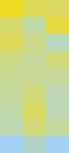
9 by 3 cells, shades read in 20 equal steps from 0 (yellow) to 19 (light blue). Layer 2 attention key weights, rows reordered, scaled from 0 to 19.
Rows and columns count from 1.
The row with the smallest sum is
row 1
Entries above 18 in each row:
0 0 0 0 0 0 0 0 2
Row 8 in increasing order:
8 11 13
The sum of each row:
11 22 28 28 31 32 31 32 53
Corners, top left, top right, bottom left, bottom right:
0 6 19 19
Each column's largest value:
19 15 19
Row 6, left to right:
11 8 13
